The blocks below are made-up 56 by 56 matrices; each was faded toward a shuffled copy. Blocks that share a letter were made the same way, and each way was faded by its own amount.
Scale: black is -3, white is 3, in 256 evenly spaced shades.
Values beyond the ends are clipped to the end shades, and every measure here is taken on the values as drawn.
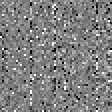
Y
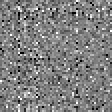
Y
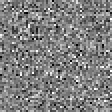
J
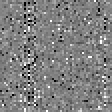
Y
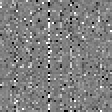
Y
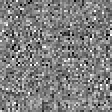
J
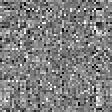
J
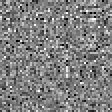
J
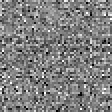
J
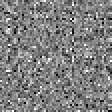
J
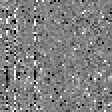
Y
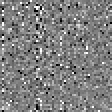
Y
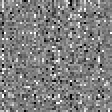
Y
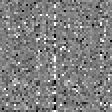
Y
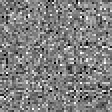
J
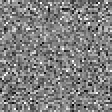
J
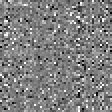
Y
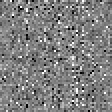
Y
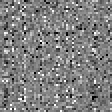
Y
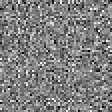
J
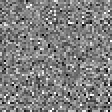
J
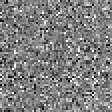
J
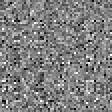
J
